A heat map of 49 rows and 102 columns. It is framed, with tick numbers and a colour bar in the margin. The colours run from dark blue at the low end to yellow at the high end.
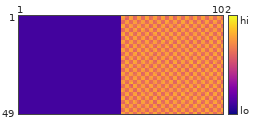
The table splits into one row of 2 panels. Panel 1,1: very low, flat. Panel 1,2: high, checkered.
